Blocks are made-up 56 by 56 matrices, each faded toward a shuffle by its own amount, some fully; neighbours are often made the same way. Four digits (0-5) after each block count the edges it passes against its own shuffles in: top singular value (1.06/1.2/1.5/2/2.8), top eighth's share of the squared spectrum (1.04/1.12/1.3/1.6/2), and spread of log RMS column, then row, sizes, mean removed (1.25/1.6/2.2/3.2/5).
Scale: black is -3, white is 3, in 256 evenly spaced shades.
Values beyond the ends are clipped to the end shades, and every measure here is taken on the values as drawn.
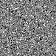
0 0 0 0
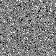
0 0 0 0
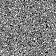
0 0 0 0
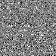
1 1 0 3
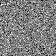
0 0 0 0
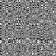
4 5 3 3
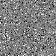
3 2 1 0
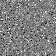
1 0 0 0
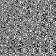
3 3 1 1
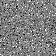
0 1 0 0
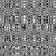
4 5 3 3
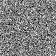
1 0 0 0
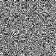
3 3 1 2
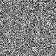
3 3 1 1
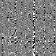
3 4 3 2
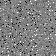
1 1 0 0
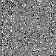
2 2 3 0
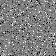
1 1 0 0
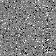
2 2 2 1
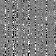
3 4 4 2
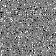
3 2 0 1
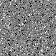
1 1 0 0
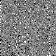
1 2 2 0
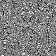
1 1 2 0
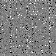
2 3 2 1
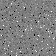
0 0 0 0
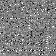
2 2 0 2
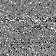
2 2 0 2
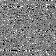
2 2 0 2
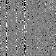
3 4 3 0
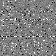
3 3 0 2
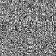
4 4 2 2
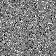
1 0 0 0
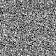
3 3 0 1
